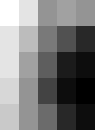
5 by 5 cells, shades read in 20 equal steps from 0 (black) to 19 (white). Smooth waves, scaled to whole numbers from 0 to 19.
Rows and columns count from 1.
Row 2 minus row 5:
2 3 1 3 2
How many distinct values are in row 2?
5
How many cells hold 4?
0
